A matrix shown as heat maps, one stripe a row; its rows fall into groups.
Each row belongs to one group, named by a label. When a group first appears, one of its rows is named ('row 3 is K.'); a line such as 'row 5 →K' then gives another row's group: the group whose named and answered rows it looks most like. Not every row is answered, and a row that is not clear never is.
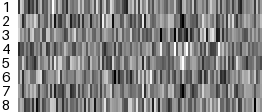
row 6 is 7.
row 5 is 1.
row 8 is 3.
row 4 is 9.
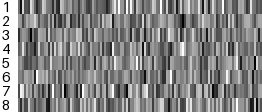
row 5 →3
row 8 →9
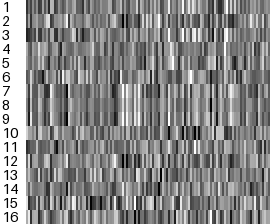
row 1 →9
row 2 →7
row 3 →9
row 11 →9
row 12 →7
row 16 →7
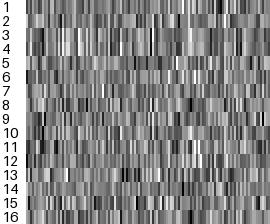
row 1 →9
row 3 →1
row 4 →1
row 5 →7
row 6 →9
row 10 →1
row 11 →9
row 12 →9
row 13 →7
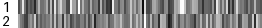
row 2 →3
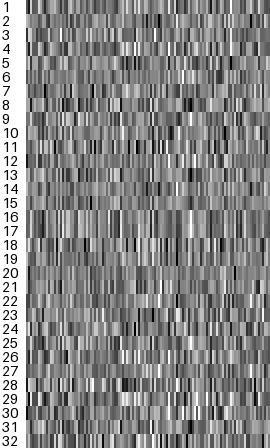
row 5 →7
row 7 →3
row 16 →1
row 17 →1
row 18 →3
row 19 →3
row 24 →7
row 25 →1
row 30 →9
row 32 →3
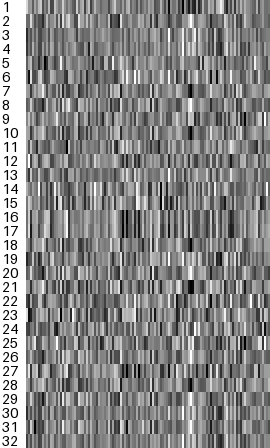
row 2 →1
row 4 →9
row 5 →3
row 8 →1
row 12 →7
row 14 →3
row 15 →3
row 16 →7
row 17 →7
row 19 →9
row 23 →3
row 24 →9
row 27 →7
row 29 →1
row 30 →9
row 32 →9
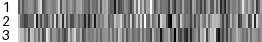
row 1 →7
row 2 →3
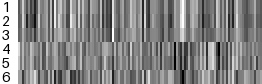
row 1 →1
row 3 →1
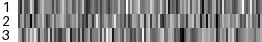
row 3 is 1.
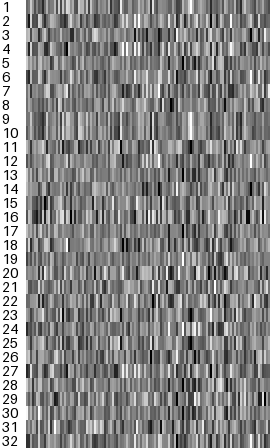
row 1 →1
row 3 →7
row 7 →7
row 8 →3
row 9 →1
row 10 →1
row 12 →7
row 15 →3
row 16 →3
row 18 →7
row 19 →9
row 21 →3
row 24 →9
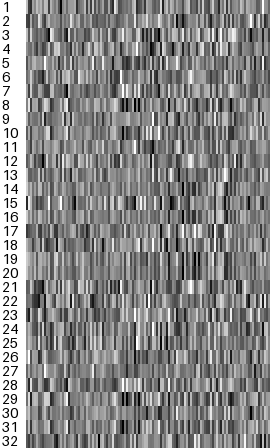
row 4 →3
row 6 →1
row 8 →7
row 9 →3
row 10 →7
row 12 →1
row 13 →3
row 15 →3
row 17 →9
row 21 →1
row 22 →3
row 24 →3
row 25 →3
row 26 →7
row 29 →7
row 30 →7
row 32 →9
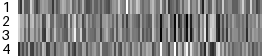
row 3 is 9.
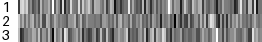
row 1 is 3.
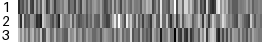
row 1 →9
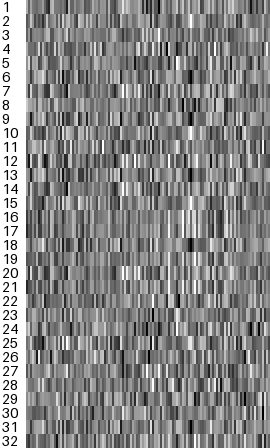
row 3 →7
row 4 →3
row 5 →7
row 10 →1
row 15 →1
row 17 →9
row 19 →9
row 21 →9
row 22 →3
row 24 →7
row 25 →1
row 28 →3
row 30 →3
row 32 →9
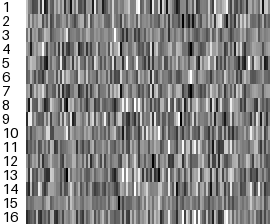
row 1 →3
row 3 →7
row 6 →1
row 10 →7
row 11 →9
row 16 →9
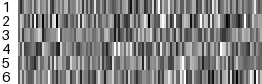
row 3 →7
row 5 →1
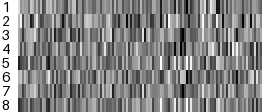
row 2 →7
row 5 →9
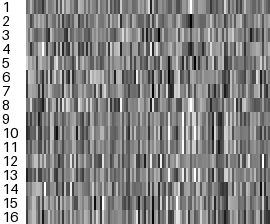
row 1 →1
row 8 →1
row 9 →9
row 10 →9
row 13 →9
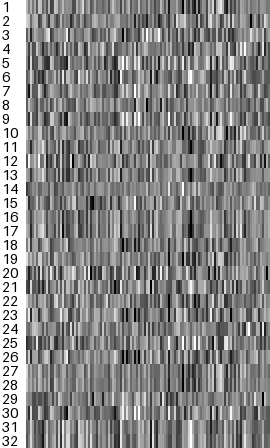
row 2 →7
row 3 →7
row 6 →1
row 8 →3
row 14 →9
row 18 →7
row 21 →1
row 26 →7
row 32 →1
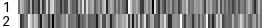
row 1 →3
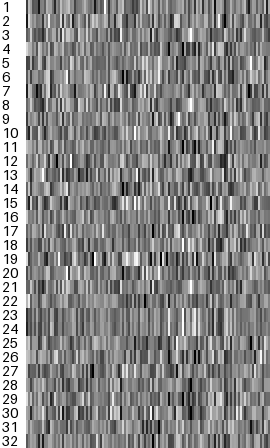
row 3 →1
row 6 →7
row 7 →3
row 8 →1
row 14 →7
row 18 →9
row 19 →3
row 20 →7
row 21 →1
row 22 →7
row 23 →9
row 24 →9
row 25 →7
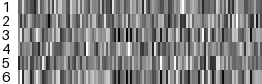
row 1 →1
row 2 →9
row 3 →7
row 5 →9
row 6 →7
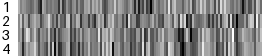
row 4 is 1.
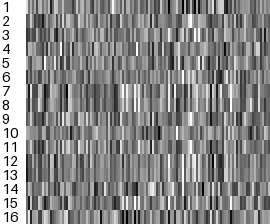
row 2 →1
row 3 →9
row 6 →9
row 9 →1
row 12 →9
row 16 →7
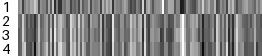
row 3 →1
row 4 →1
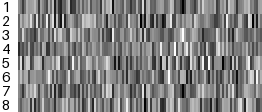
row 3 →1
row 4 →9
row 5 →7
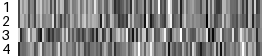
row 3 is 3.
